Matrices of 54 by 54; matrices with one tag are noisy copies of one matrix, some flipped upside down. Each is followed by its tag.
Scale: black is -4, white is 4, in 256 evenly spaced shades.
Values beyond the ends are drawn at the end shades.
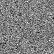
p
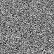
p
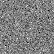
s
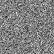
s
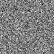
s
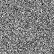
s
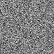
p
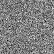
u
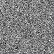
p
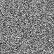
p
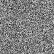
u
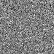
u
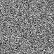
p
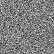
p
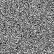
p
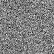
u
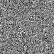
u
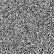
s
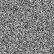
s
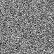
p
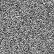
p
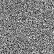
u
